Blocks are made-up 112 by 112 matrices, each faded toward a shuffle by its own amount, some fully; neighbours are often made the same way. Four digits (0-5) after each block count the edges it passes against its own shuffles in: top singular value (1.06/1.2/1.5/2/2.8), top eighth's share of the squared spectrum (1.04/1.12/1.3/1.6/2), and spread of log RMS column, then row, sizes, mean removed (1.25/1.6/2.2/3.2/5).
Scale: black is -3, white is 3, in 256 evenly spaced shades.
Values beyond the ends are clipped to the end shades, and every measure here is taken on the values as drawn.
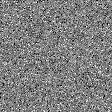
0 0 0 0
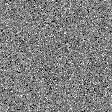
0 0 0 0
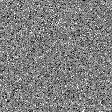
3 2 0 0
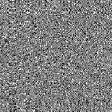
4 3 2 2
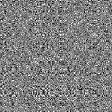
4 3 2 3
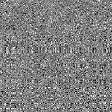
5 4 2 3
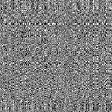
5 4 3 3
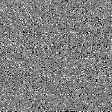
3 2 0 3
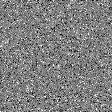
2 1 0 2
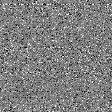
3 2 0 2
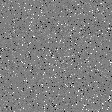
0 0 0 0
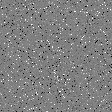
0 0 0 0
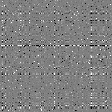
5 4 3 3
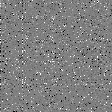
4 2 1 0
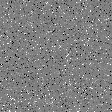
0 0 0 0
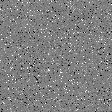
3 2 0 0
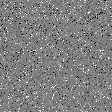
2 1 0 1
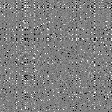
5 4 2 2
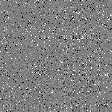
4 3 1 1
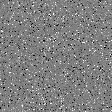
2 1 0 0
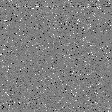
3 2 0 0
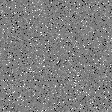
1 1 0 0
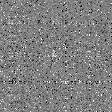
3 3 1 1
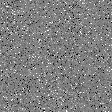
2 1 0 0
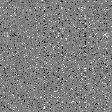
3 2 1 1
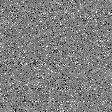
1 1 0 1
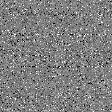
3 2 0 2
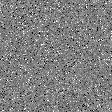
1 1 0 0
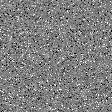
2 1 0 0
